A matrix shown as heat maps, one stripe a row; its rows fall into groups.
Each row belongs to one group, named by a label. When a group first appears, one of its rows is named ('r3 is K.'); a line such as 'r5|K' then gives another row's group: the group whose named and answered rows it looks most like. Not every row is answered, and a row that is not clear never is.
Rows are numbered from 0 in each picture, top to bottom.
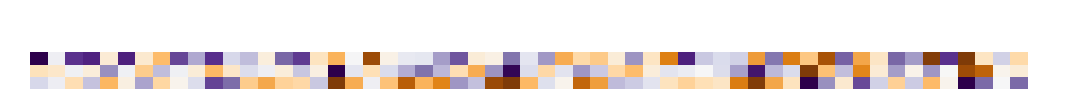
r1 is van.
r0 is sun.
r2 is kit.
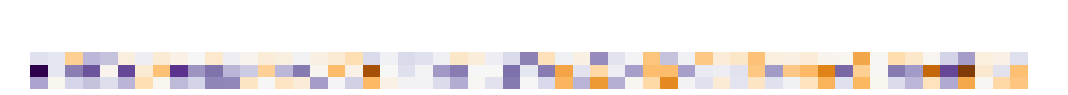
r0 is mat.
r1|sun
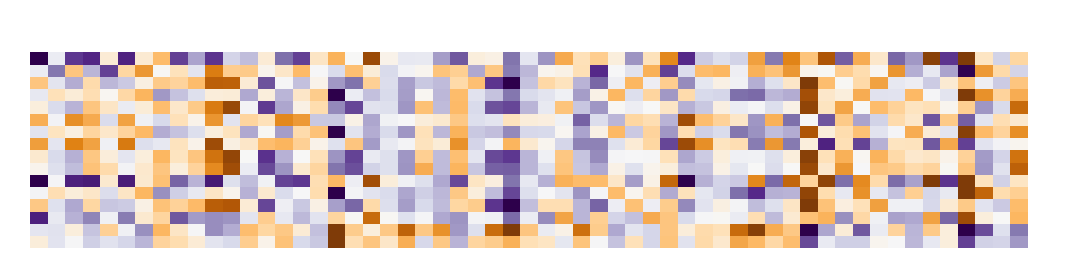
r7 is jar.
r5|jar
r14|kit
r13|sun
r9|van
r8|van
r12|van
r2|van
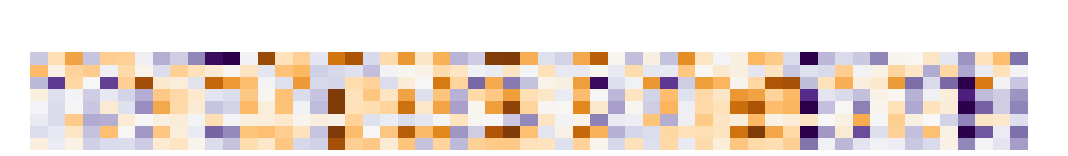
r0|kit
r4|kit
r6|kit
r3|kit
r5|mat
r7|kit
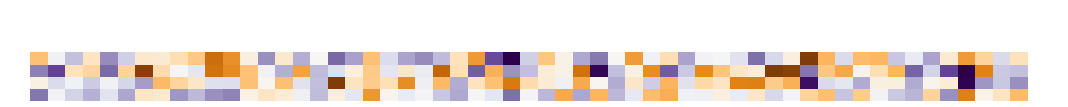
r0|van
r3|sun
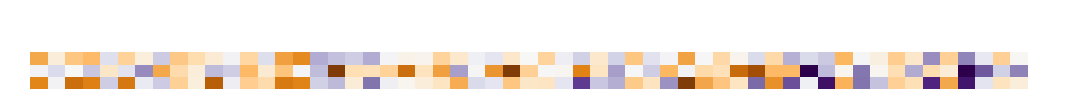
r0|jar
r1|kit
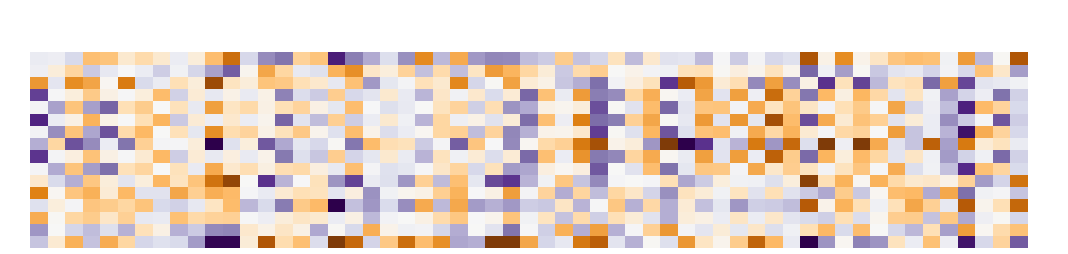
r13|jar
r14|sun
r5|mat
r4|mat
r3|mat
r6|mat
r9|mat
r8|mat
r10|van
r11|jar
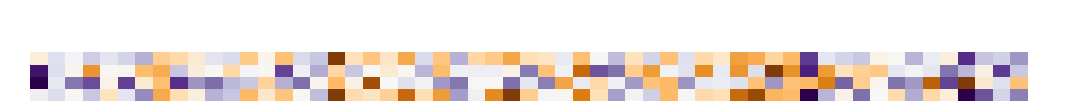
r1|mat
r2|sun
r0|kit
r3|kit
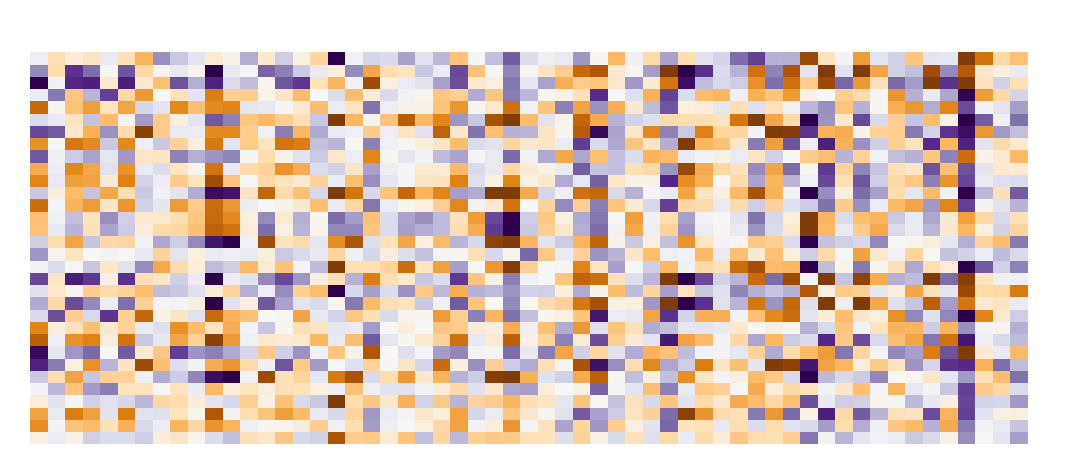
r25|mat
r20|sun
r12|jar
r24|sun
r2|sun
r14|van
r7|jar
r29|jar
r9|jar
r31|kit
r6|mat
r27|mat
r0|van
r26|kit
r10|jar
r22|jar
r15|kit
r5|kit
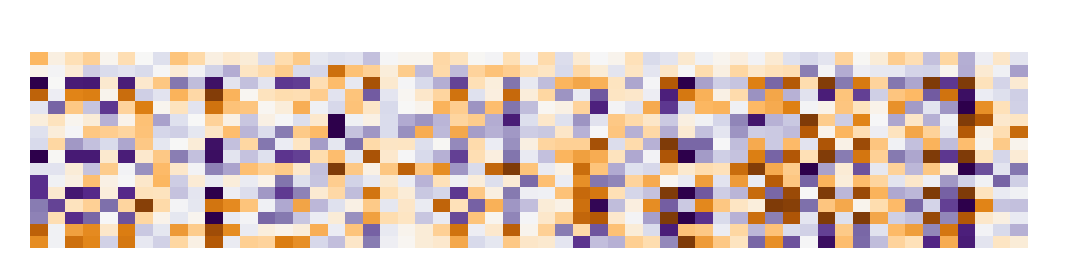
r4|mat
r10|mat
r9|kit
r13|sun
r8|sun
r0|jar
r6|van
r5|van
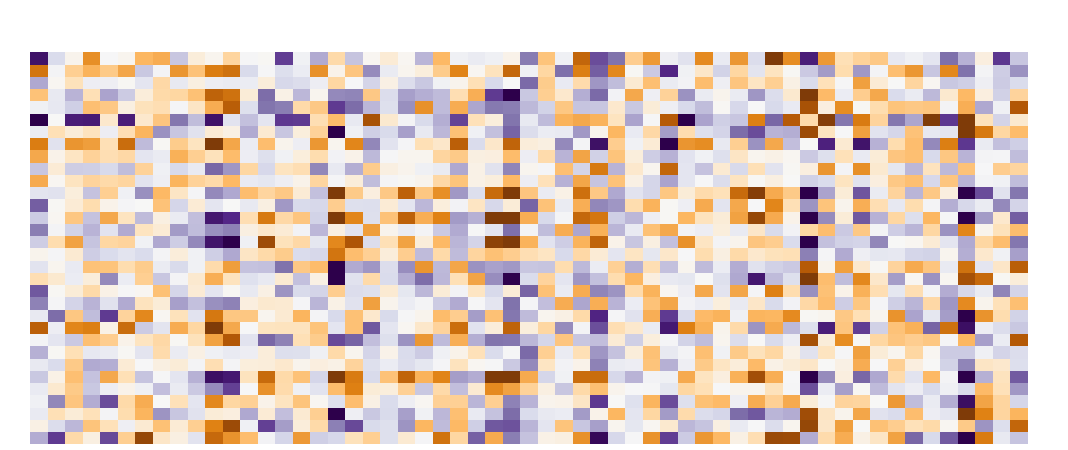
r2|mat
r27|kit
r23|van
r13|kit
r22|jar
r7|jar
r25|mat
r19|mat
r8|jar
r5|sun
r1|jar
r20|sun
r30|van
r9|sun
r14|sun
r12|mat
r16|kit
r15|kit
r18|van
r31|mat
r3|van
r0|mat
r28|mat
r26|kit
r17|van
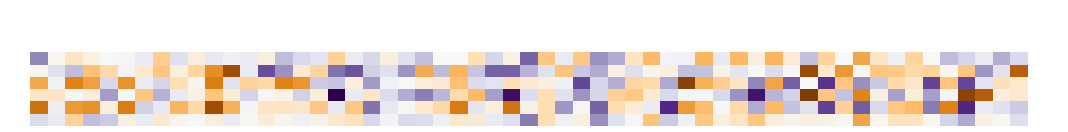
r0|mat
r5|mat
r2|jar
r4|jar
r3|van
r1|van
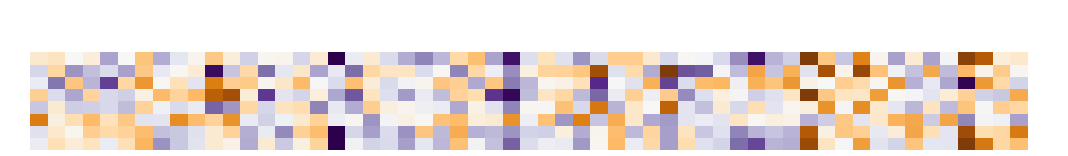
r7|van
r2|mat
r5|jar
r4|sun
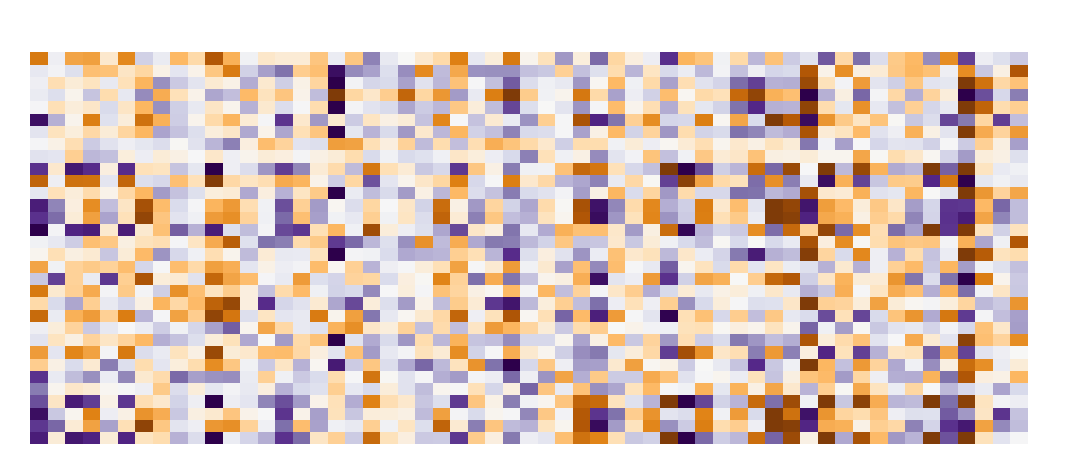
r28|sun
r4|van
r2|van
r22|kit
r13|mat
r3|kit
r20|van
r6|van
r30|mat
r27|mat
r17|jar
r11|van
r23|van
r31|sun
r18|mat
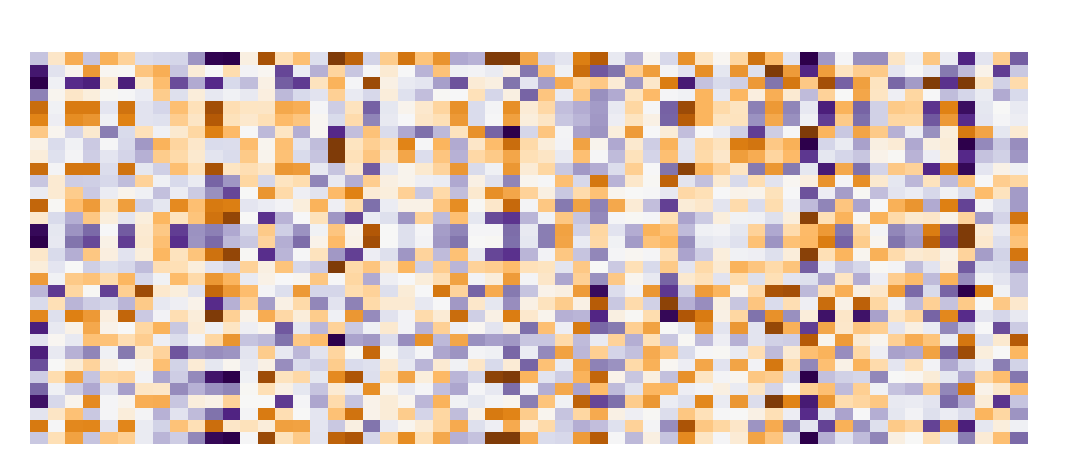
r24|sun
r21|jar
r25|mat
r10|sun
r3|mat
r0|kit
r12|jar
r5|jar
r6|van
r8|kit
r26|kit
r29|kit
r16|van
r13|van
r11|kit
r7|kit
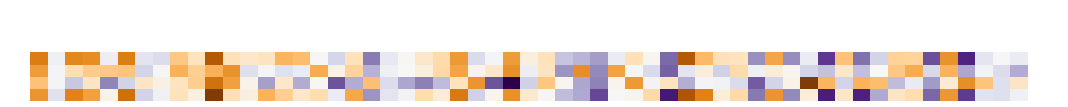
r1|jar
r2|van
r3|jar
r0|jar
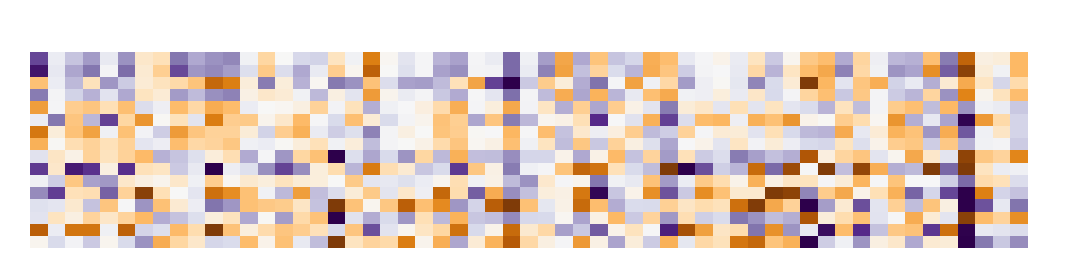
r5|mat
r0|sun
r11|mat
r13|van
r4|jar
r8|van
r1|sun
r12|kit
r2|van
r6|jar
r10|mat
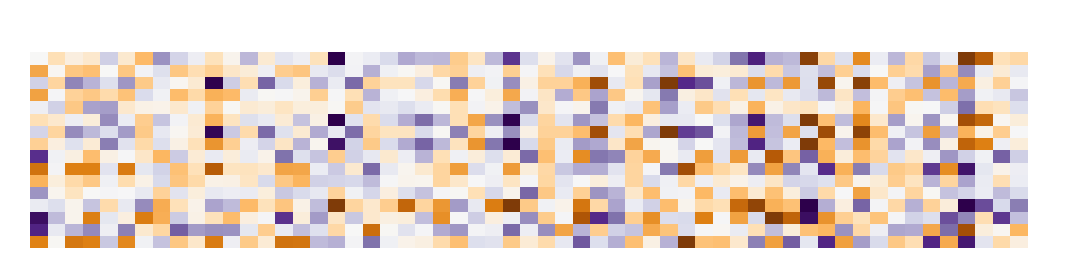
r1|jar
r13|mat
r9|jar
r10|jar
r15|jar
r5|van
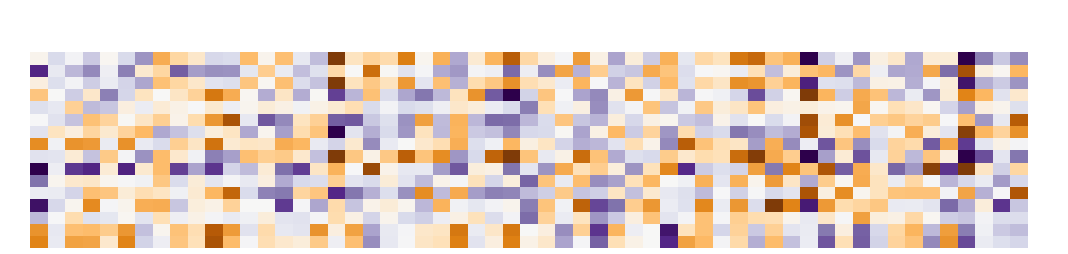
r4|mat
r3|van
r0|kit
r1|sun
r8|kit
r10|mat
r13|mat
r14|jar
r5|van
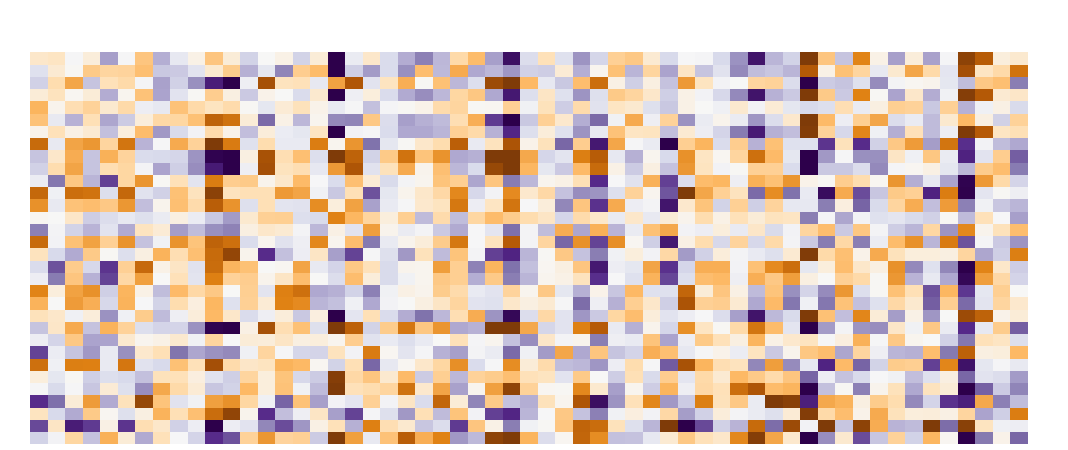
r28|mat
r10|mat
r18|mat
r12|jar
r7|jar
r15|jar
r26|kit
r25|jar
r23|mat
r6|van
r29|van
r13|kit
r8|kit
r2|kit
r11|jar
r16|van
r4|jar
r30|sun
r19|jar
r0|van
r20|jar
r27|kit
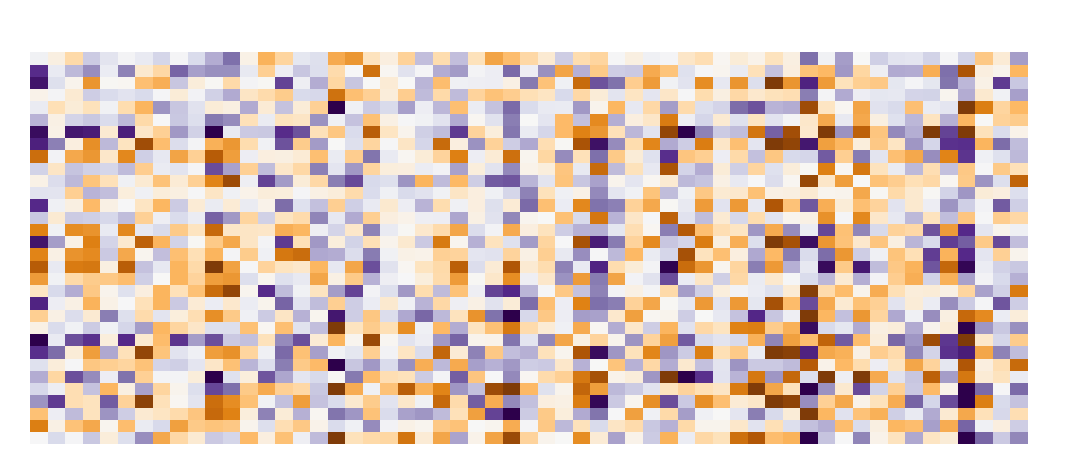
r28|mat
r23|sun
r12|mat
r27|kit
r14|jar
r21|van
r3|kit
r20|mat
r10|van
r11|mat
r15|mat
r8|jar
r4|van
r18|jar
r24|mat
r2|mat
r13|sun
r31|kit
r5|sun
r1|sun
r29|van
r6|sun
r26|sun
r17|jar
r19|van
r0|kit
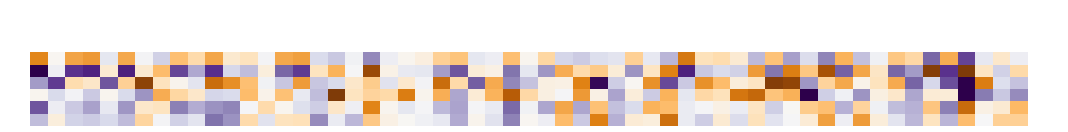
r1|sun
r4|sun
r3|kit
